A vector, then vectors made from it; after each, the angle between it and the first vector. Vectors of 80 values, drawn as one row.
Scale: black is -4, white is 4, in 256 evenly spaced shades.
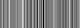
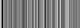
partly opposed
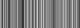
nearly opposite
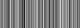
partly opposed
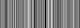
orthogonal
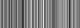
nearly opposite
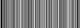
orthogonal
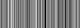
orthogonal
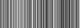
partly aligned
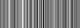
nearly parallel
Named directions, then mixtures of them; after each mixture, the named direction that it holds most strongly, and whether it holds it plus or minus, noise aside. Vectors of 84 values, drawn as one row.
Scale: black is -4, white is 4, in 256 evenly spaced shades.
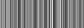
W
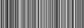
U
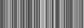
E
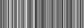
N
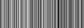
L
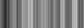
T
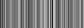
W, minus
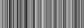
N, minus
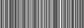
U, plus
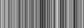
E, minus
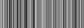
N, minus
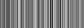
W, minus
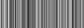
U, plus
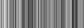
T, minus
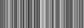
E, plus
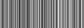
L, minus
